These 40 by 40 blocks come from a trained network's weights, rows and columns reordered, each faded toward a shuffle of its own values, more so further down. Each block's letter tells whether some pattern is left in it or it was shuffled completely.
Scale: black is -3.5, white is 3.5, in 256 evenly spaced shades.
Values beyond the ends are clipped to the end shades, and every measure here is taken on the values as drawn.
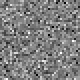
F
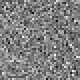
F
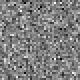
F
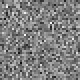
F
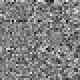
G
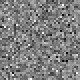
F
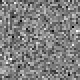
F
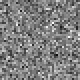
F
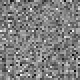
G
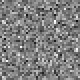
G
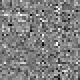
G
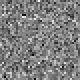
F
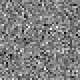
F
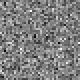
F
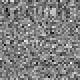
G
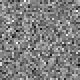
F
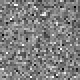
F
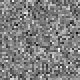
F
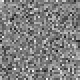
G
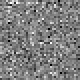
G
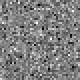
F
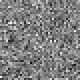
G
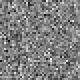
F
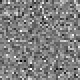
G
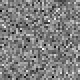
F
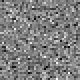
G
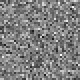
F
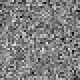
F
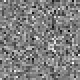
G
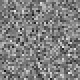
G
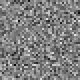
G
